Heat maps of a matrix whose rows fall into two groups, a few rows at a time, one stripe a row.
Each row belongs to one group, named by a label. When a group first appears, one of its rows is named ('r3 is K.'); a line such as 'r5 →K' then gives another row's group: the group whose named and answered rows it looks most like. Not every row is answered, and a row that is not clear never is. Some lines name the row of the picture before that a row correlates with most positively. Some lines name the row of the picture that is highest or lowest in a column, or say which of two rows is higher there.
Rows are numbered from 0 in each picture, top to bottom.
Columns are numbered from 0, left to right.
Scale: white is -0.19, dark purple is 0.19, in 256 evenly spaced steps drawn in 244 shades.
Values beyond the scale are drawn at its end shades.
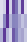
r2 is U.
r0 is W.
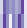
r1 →U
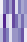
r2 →U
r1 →U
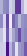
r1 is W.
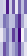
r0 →W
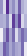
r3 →U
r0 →W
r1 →W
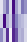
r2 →W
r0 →W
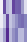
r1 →W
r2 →W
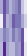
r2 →U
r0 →U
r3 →U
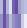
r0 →U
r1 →U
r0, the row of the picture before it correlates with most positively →1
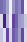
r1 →U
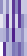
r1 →W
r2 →W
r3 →U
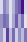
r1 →U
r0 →U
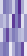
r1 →W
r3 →U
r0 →U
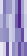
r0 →U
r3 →W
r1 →U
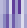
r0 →W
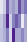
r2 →W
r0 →W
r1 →W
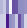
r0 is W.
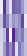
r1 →U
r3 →W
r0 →U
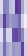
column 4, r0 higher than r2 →No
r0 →U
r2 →U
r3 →U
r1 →U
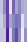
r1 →W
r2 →W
